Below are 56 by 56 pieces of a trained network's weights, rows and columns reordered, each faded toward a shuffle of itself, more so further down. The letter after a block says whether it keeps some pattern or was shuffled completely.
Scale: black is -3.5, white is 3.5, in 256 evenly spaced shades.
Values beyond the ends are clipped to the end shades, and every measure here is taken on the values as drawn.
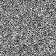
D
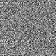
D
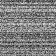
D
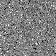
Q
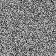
Q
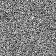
Q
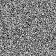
Q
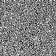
D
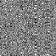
D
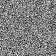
Q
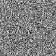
D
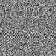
D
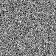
Q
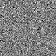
D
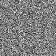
D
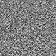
D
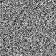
D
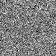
Q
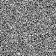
D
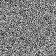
D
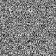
D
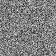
Q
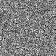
D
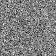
Q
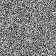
Q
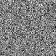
D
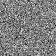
Q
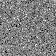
Q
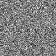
D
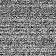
D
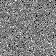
Q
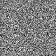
D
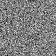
Q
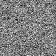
D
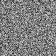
Q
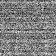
D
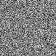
D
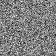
Q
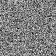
D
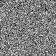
Q
